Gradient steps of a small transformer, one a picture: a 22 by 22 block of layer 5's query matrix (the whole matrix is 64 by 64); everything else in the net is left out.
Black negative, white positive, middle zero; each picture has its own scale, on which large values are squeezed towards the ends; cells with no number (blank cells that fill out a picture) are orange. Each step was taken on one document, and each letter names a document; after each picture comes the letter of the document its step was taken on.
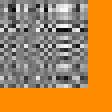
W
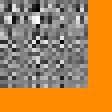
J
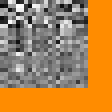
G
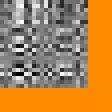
G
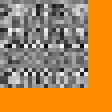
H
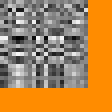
H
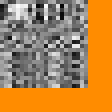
H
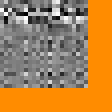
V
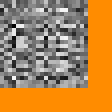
W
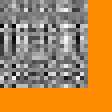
W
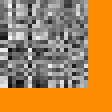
H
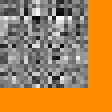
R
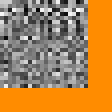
V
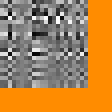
J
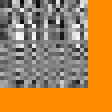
G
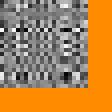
W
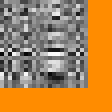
V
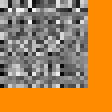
G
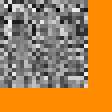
J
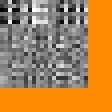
J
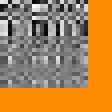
J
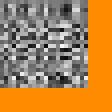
W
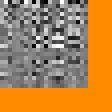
J
